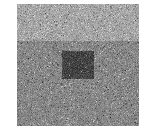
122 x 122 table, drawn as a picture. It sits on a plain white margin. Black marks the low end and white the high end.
The ninth with the lowest average is the centre. An odd patch, lower than its surroundings, sits in the centre. The top part is higher, up to a seam about 30% of the way down. There are no regular stripes.
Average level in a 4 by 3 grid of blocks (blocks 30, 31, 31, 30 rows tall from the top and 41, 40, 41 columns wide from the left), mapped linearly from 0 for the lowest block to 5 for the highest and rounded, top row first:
5 5 5 / 3 1 3 / 2 0 2 / 2 2 2
